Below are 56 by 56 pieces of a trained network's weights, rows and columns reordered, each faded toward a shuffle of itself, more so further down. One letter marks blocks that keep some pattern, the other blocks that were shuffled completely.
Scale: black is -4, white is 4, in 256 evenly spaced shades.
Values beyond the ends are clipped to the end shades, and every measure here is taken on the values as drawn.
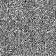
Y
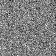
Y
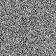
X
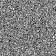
X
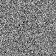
X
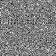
Y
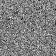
X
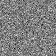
X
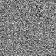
Y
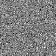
Y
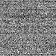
Y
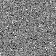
X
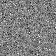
X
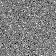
X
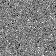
X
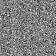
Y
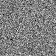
X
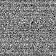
Y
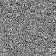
Y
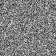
X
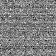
Y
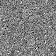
X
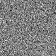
Y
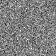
X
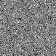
X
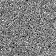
X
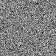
X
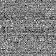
Y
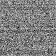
Y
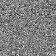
Y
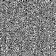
Y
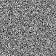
X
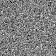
X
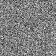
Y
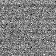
Y
